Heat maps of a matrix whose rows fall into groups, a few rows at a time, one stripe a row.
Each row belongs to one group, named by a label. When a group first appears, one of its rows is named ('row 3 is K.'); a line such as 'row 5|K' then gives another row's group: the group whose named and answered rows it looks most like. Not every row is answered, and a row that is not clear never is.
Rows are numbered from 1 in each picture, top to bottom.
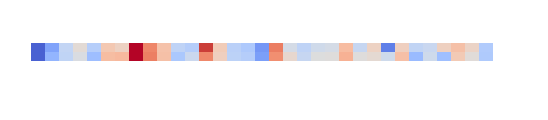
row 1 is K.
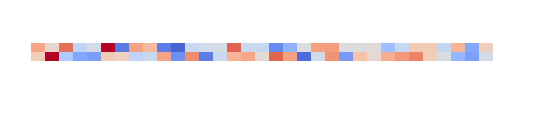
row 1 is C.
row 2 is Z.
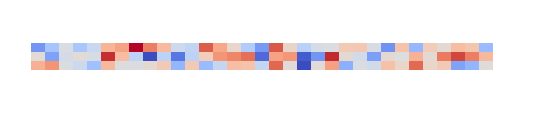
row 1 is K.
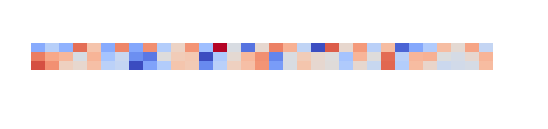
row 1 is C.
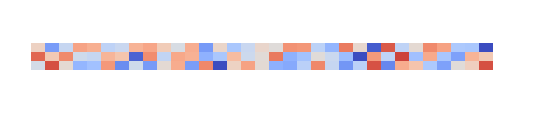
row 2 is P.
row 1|C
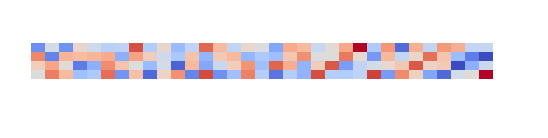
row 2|C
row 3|Z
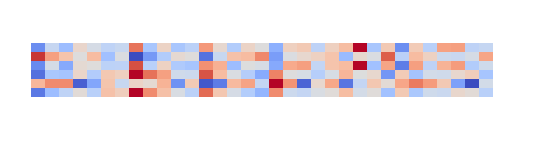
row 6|K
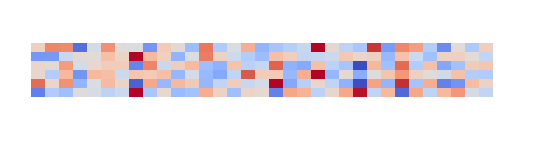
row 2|K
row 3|P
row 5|P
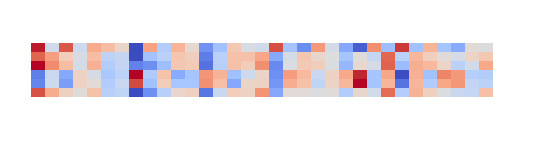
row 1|P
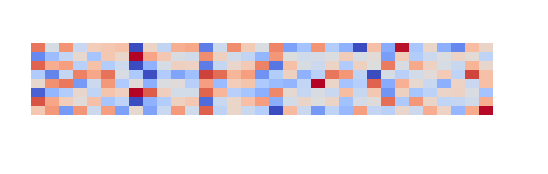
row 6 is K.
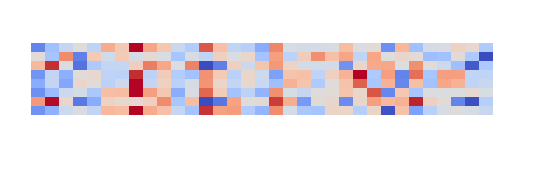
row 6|K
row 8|K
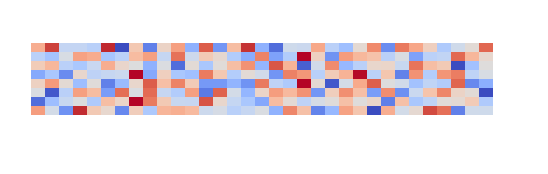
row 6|C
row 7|K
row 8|C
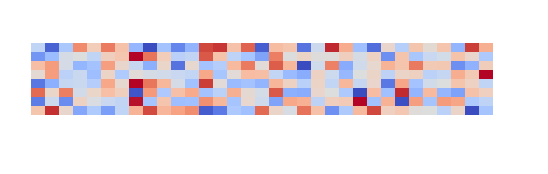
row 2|K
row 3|Z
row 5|K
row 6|P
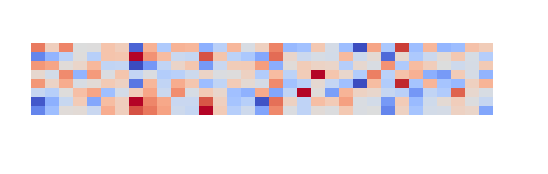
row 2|K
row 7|K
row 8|K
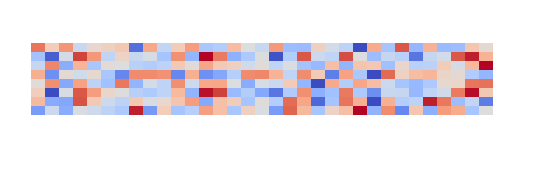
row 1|P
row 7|C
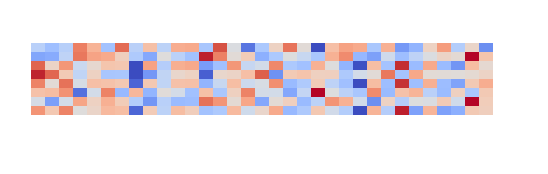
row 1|C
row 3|P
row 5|P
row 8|P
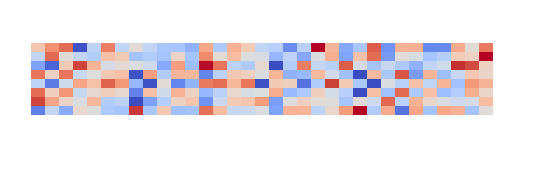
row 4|P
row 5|Z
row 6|P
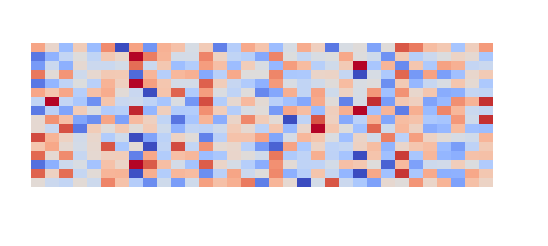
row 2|K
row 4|P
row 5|K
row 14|K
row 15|P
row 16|Z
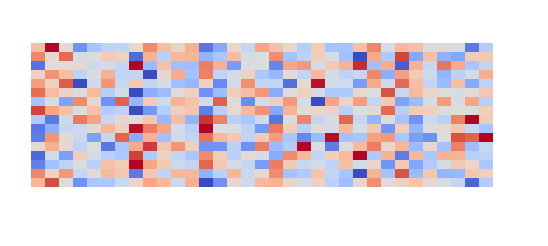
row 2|P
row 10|K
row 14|K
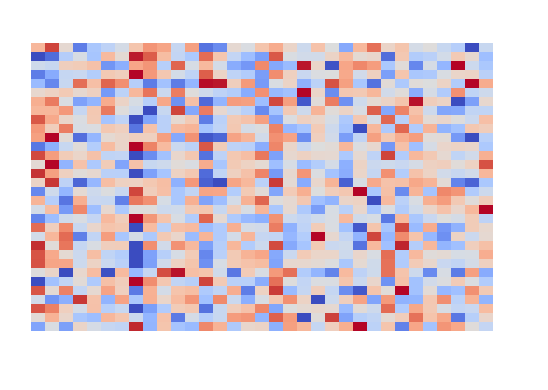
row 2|K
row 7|Z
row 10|P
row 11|Z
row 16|Z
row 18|C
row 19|C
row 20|K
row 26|C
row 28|P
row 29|C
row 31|Z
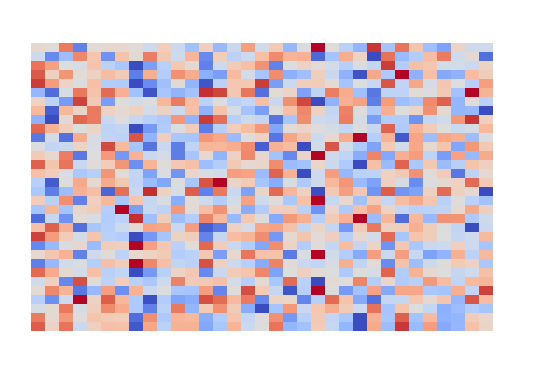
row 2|C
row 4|P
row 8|C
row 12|Z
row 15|Z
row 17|C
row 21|Z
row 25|K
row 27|C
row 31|P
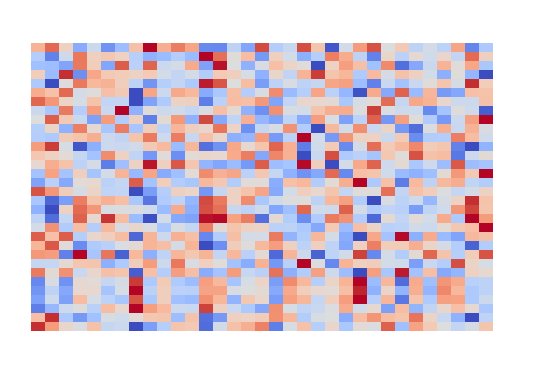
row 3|C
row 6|P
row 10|C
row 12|Z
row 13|Z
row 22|P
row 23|Z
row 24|C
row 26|P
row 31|Z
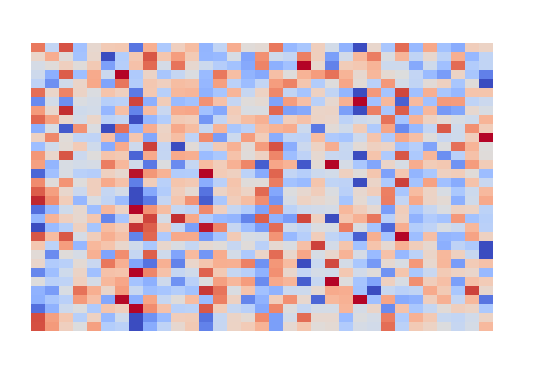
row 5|C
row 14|Z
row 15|K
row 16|P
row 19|K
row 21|K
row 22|P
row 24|C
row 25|Z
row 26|K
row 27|Z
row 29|C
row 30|K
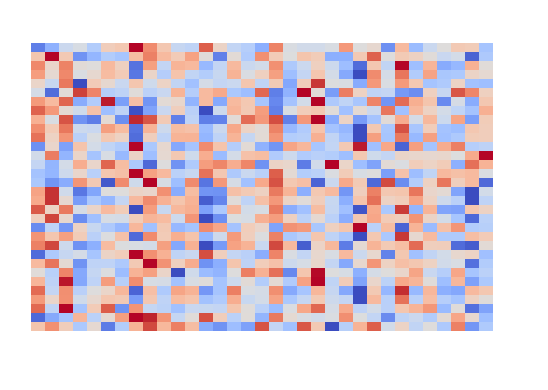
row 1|K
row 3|P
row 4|P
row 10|P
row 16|C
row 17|Z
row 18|Z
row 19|P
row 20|Z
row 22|P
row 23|Z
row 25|Z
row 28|P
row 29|P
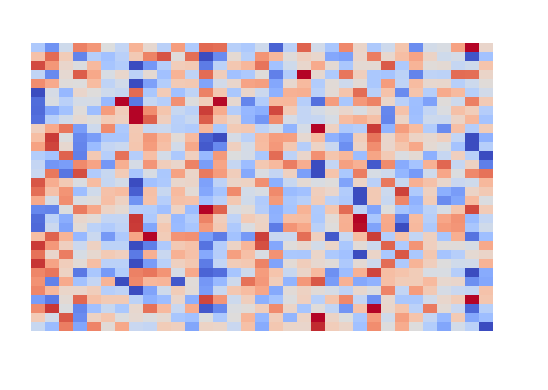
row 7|C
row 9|K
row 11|Z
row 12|Z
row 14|C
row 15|C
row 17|P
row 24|P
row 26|Z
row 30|Z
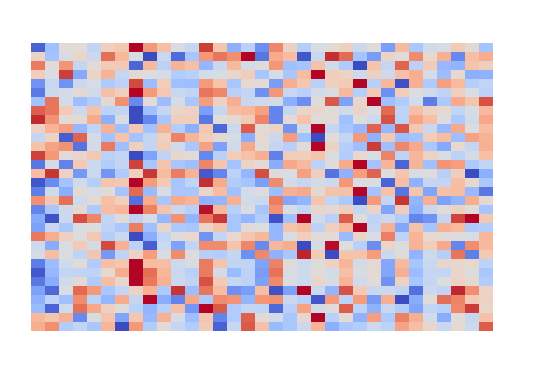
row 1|K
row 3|P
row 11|C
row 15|Z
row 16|K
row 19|K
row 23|Z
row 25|K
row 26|K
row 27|K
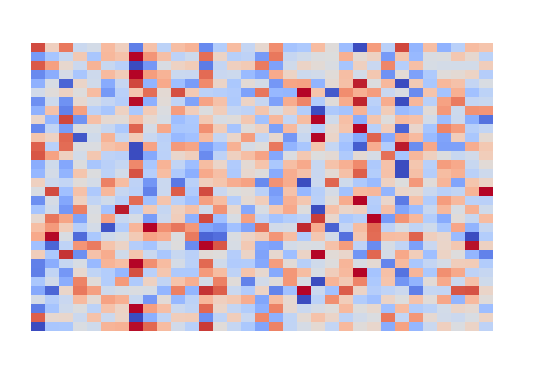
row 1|P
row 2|K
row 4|K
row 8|C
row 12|P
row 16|Z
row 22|Z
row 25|K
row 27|C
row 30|K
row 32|K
